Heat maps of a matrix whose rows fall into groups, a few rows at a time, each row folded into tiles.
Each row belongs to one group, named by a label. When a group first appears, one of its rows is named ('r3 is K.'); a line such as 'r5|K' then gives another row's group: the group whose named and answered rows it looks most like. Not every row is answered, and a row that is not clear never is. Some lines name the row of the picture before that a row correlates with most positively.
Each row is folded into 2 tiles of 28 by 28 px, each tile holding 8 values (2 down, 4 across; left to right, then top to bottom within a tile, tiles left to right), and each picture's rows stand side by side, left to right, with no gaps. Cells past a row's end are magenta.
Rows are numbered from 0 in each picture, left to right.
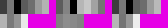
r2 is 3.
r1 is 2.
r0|3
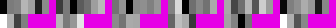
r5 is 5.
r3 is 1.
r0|5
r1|3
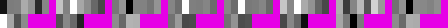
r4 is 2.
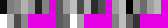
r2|1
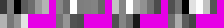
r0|3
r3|2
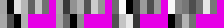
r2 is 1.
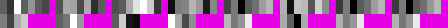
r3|5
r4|3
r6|3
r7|3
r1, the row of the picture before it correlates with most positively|2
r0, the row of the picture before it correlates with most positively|0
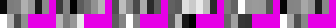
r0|5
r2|1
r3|2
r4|2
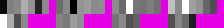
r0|5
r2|2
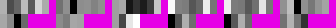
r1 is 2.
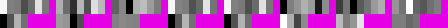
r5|5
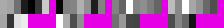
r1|5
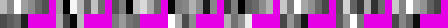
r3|5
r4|3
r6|1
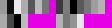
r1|3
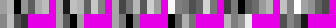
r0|1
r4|3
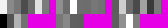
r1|2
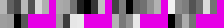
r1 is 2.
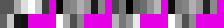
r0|2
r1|5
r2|3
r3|5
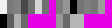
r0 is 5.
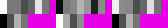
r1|5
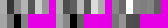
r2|2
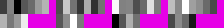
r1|1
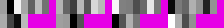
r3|5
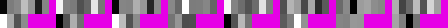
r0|5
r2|5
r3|2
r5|1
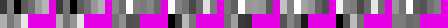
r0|3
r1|3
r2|2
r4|2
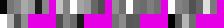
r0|5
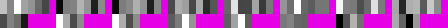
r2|5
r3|1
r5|2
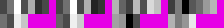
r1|1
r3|3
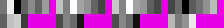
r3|3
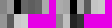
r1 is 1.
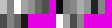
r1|5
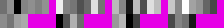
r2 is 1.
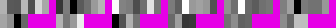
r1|3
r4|2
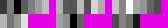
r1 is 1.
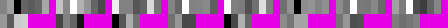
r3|2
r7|2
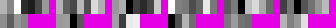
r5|3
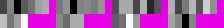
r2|1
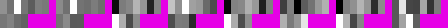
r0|2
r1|2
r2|5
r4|5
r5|3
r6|5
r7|1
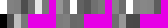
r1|2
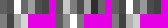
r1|1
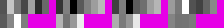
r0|1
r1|3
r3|2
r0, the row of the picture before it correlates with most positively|1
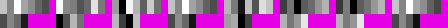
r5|3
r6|3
